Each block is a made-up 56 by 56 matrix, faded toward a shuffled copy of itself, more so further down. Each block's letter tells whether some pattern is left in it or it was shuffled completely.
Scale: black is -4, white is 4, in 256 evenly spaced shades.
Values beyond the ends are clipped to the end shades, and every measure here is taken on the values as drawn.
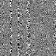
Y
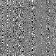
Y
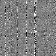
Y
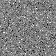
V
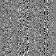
Y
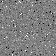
V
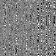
Y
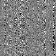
Y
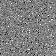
V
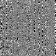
Y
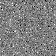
V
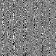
Y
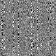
Y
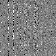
Y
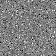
V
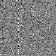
Y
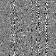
Y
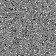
V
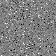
V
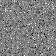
V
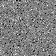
V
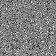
V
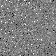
V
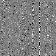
Y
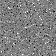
V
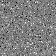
V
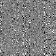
Y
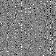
Y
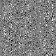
Y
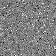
V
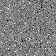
V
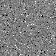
V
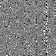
Y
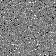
V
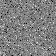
V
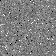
V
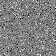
V
